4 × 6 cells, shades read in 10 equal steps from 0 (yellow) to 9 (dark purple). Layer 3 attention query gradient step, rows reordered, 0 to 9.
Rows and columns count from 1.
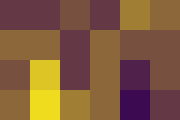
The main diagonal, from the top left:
7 5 7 5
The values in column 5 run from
4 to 9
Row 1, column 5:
4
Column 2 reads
7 5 1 0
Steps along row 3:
down up down up down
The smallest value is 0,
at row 4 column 2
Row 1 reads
7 7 6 7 4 5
